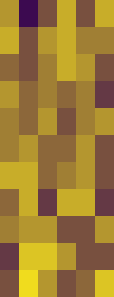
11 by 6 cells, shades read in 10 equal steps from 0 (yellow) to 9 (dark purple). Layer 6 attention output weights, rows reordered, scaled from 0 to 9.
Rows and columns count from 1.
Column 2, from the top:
9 6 6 5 5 3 2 2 3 1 0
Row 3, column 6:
6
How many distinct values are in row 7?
5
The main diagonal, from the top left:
3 6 4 5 4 6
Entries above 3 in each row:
3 3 4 5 4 4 3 3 3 3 3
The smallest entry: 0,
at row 11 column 2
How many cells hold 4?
10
